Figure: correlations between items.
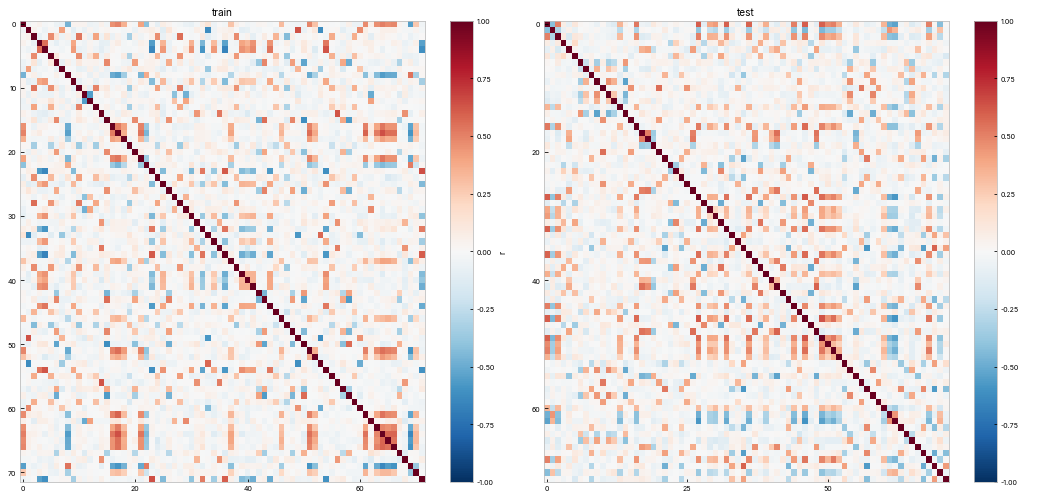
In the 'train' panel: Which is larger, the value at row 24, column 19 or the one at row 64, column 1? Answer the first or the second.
the second
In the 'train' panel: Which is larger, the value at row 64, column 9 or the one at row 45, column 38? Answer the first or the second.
the second
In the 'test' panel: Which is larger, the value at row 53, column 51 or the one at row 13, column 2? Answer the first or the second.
the second
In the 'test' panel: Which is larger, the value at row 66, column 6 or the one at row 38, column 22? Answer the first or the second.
the first
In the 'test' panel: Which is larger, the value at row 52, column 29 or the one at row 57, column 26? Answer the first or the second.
the first
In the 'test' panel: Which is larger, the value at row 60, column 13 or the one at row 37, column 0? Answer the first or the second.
the first
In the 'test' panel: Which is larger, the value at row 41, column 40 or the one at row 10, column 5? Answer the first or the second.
the first
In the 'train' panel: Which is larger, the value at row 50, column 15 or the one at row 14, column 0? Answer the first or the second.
the second
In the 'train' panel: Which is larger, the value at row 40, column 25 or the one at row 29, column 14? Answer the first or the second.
the first
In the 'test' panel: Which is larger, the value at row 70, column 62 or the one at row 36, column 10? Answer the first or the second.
the first
